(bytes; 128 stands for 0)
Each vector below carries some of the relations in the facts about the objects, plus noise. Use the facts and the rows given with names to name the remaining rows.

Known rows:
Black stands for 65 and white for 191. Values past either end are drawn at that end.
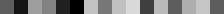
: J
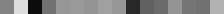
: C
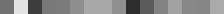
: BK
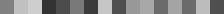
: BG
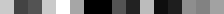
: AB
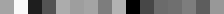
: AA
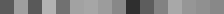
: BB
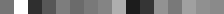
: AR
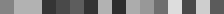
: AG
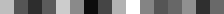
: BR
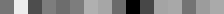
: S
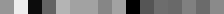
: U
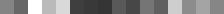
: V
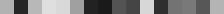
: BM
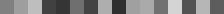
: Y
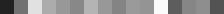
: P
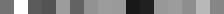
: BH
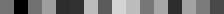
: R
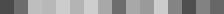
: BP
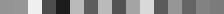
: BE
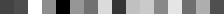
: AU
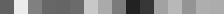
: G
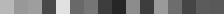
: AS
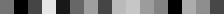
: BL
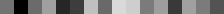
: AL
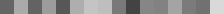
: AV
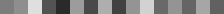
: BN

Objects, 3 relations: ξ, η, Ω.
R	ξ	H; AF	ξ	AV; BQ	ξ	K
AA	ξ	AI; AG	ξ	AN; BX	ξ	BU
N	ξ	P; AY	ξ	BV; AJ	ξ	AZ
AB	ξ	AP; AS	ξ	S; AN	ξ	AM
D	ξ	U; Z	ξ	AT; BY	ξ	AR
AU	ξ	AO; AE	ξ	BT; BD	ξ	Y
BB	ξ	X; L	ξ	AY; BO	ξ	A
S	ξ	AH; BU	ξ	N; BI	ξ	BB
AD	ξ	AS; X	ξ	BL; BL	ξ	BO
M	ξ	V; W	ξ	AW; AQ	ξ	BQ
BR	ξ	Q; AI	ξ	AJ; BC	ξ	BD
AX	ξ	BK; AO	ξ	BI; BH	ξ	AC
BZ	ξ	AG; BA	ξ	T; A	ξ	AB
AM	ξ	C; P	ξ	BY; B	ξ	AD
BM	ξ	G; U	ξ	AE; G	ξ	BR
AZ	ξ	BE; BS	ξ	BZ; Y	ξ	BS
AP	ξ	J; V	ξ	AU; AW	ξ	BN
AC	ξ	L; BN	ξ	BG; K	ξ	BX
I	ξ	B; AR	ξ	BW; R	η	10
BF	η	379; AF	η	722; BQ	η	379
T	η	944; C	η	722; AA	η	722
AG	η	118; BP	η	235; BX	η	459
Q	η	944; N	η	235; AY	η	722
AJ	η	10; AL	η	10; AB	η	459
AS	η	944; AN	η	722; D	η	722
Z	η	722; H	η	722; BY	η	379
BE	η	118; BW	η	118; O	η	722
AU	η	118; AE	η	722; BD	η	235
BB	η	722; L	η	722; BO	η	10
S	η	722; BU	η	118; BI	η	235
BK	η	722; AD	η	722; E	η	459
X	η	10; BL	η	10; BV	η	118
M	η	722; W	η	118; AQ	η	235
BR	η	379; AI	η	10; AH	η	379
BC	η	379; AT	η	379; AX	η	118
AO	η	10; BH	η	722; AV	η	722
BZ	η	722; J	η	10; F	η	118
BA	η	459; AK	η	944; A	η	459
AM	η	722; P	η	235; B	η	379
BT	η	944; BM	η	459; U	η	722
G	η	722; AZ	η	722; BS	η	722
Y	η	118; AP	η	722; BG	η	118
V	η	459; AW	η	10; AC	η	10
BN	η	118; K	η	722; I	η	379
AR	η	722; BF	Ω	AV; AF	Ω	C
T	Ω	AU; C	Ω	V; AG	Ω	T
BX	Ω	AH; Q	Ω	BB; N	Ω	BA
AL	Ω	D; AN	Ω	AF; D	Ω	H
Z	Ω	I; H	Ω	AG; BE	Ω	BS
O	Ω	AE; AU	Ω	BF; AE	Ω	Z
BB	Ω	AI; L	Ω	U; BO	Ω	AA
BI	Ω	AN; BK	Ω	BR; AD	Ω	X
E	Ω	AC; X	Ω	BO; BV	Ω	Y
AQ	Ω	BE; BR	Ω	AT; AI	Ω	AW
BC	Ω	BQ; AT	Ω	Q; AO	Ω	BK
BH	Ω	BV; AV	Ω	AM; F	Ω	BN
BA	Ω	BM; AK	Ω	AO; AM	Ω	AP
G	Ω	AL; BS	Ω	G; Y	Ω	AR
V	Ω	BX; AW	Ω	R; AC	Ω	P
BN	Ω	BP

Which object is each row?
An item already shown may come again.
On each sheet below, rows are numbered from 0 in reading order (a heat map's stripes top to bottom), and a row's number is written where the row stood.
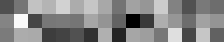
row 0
BP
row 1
AD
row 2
AG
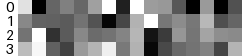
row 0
AJ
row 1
BY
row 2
AR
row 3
AZ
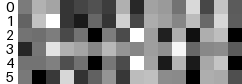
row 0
AG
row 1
BV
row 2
AC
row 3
P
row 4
AC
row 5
BO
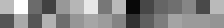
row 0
AZ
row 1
BB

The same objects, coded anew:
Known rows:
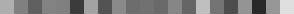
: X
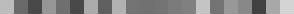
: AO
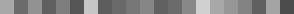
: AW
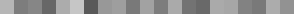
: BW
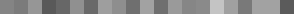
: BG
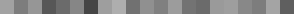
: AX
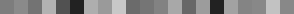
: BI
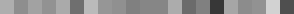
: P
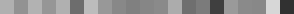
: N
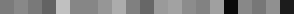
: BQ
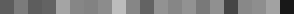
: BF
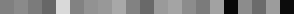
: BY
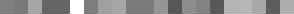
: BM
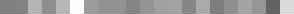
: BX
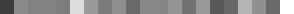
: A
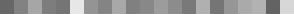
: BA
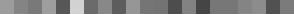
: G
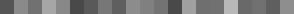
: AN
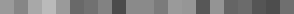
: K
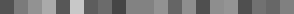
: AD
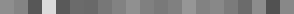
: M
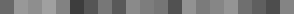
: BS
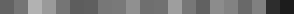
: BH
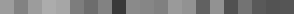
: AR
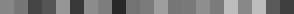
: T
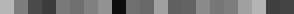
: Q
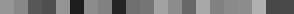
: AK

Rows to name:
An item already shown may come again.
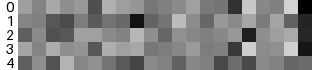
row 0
AQ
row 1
AS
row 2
AT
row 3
AQ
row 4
AP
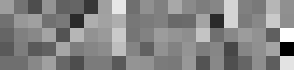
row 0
AU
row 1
BD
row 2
V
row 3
BF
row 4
AA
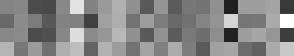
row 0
BR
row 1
AG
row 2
BR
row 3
BU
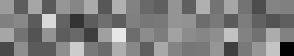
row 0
AC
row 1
BB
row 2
AU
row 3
AH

